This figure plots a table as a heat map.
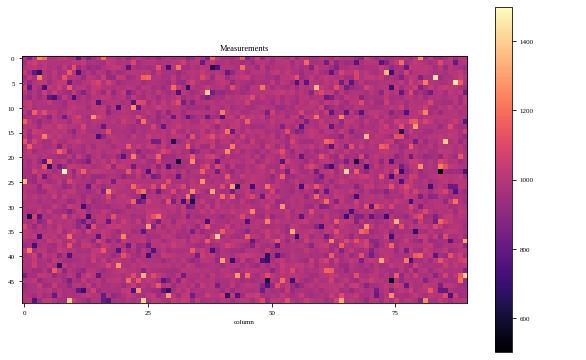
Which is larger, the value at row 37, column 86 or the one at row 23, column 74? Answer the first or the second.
the second
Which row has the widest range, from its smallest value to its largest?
23
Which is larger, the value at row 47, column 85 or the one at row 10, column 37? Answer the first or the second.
the second
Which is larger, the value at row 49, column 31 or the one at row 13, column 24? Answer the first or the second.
the second
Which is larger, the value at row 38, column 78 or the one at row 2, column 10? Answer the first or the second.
the second
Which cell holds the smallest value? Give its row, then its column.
23, 84
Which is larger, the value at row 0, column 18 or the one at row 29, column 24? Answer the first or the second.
the first
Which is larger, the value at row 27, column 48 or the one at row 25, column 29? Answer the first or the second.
the second
